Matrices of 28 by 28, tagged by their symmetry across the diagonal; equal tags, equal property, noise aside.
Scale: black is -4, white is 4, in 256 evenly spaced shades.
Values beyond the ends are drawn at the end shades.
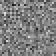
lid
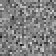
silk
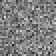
silk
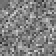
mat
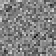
mat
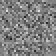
lid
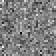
silk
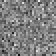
silk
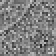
mat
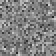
mat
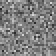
lid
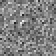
mat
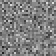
lid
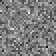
mat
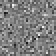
lid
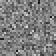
mat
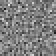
lid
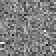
silk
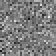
silk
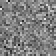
lid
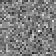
silk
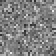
mat
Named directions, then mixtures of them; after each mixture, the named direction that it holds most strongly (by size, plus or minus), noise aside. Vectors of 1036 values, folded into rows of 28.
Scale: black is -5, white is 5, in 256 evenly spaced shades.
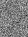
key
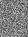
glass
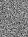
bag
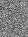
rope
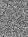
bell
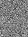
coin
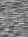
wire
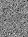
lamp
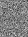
lamp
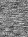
wire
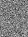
coin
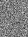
bag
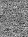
bell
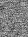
rope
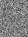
glass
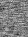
wire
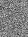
rope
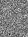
lamp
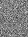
coin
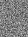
bag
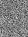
coin
